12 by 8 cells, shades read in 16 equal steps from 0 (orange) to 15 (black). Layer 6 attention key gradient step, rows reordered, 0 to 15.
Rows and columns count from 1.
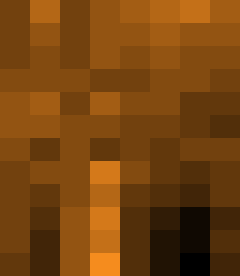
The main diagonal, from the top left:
8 6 8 8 7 8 8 9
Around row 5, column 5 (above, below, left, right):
8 8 5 7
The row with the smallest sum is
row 1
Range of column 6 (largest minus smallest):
9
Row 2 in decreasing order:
8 8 6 6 6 6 6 5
